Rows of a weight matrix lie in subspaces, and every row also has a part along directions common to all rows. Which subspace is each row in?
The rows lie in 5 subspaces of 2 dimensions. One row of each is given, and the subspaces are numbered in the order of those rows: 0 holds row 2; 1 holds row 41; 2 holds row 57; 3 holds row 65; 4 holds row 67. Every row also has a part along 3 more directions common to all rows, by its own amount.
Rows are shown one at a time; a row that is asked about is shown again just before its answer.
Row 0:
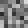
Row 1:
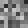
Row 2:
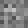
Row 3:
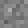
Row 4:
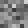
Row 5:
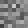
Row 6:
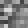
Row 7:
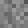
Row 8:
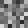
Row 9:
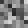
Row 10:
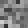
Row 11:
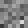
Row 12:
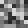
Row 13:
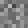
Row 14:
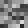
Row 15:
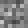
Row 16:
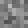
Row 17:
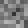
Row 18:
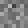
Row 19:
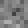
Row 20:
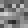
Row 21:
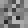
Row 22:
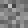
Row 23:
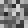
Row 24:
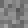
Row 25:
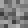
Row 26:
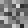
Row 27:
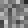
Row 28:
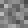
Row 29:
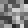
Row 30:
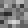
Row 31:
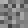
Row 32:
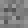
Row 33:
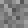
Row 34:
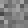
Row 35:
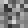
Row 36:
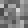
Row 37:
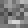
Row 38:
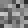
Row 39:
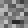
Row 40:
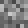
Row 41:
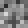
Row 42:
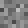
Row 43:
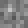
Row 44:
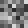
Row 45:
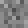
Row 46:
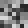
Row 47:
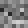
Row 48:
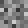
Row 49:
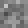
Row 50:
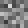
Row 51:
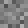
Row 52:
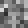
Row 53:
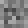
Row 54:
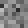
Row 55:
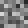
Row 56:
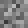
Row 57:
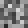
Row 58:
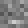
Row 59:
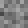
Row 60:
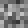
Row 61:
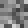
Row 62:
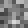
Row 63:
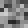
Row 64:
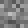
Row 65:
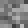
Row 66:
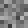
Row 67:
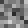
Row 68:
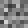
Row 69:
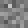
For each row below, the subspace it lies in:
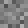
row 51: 3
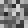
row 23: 4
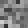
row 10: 0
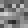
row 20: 1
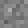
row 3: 0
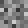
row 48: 2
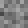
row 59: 2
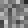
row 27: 4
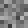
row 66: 3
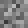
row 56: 0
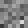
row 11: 3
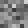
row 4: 3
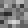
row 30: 1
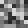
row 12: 4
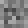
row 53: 0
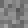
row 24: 2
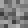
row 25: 2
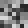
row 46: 3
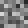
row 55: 4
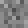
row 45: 0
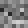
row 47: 1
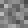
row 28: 4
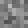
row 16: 4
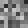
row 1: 1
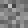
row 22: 2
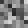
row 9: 4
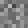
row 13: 2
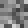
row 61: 3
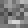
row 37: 1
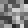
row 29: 3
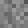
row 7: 3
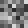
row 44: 3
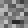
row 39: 1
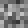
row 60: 1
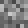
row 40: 1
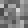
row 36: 2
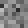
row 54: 2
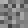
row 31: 0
